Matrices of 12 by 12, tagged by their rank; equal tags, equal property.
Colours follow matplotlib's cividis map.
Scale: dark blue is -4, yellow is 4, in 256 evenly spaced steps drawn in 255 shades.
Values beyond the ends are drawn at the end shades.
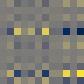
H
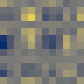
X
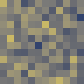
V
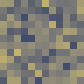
V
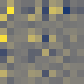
X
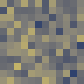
V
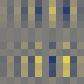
H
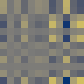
H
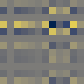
H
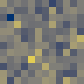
V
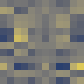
X
